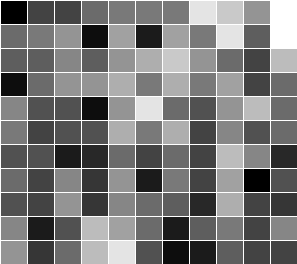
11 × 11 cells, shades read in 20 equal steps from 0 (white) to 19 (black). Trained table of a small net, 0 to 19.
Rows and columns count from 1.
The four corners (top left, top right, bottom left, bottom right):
19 0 8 14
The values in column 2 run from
10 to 17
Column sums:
133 147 123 136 82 121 112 130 81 136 105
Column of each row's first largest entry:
1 4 10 1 4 2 3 10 8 2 7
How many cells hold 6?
6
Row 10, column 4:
5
